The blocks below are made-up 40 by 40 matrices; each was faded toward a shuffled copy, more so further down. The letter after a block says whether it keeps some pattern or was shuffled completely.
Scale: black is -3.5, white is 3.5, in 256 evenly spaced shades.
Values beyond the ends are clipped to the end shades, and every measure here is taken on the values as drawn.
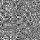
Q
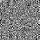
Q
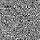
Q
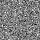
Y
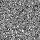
Y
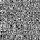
Q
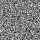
Y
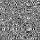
Q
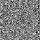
Q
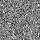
Y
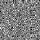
Q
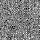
Q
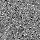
Y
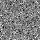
Y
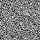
Q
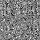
Q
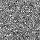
Y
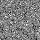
Y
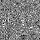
Q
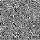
Q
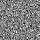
Q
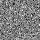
Y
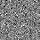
Q
